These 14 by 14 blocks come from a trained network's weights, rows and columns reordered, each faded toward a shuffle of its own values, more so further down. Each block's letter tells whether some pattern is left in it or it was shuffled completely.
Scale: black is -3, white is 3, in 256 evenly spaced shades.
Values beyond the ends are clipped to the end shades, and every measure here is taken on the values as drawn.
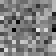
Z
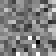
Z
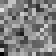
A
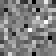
A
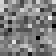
A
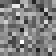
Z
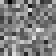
A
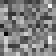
A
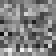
Z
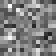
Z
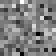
A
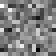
Z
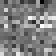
Z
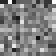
Z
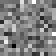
A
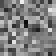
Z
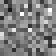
A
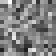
A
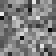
A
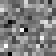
A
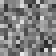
A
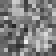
Z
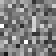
A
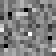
A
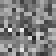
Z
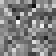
A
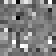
Z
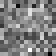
Z
